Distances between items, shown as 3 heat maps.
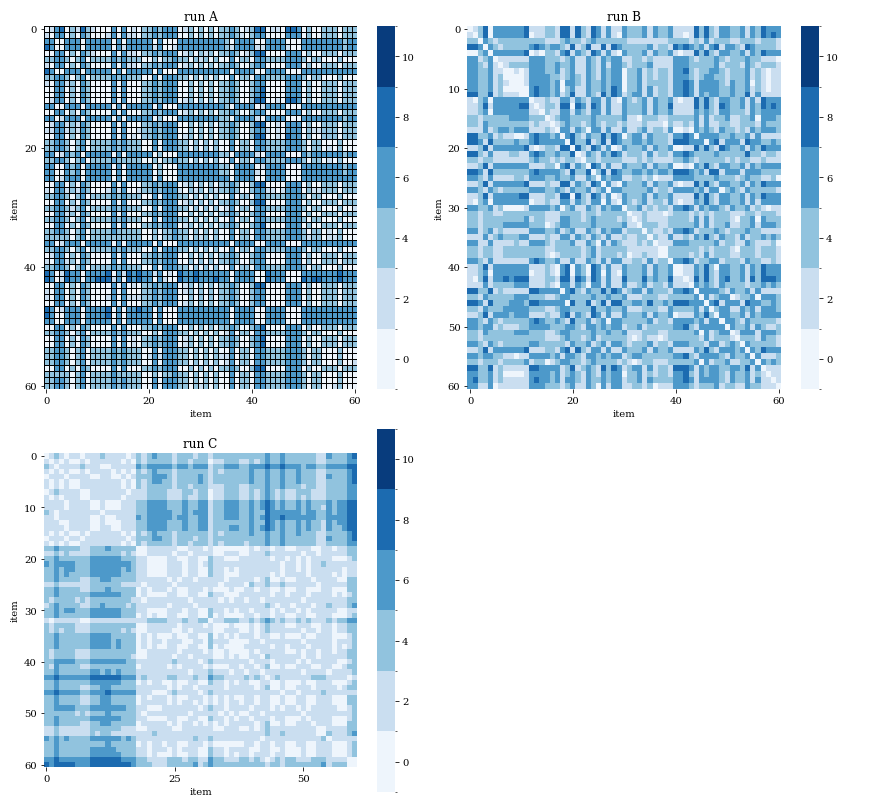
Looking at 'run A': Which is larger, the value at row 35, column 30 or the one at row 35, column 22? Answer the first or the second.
the first
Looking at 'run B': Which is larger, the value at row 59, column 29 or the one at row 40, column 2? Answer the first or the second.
the first
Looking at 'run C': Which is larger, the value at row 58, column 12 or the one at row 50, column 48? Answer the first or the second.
the first
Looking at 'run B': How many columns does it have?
61
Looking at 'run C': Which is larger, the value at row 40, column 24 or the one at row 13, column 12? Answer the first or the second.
the first
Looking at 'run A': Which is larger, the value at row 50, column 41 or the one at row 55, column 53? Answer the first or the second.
the first
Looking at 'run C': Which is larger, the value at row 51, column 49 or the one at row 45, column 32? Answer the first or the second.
the second
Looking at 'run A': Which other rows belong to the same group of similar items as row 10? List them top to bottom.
0, 1, 4, 6, 9, 11, 12, 14, 16, 17, 18, 26, 27, 29, 31, 33, 38, 39, 43, 44, 45, 46, 50, 52, 53, 57
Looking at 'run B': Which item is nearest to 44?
18
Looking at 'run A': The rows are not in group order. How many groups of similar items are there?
3
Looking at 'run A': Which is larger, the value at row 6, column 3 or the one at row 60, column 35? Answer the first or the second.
the first
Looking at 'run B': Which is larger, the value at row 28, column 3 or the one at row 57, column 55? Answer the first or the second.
the first
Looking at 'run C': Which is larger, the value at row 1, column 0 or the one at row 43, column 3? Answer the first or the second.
the second
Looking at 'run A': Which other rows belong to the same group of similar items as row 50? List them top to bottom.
0, 1, 4, 6, 9, 10, 11, 12, 14, 16, 17, 18, 26, 27, 29, 31, 33, 38, 39, 43, 44, 45, 46, 52, 53, 57
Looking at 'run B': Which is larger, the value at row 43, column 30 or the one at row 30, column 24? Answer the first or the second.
the first
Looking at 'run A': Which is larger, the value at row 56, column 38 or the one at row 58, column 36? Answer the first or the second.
the second
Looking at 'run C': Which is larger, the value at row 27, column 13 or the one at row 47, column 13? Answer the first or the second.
the first
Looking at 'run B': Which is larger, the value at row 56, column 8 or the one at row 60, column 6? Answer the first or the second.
the first
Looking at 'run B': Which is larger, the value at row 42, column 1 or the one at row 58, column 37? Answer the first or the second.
the second
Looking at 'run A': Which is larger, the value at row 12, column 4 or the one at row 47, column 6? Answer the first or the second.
the second
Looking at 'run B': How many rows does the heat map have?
61
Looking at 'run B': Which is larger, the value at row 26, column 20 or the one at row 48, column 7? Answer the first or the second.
the second
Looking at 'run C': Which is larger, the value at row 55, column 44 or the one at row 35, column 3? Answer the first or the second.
the second
